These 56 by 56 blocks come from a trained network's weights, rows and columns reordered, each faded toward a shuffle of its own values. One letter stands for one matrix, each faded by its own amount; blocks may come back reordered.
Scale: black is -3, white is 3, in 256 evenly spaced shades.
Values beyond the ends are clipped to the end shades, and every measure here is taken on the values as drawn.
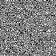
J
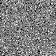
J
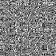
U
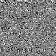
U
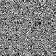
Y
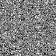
J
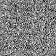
Y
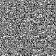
U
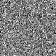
Y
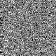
Y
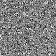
J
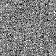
U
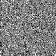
J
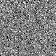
J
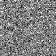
Y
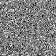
J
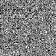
Y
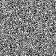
Y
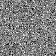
J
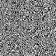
U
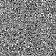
U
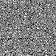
J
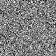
Y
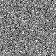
Y
